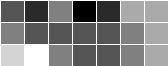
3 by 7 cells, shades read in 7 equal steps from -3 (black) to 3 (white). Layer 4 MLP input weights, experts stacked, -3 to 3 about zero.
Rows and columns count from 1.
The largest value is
3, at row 3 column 2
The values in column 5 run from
-2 to -1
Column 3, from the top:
0 -1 0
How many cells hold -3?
1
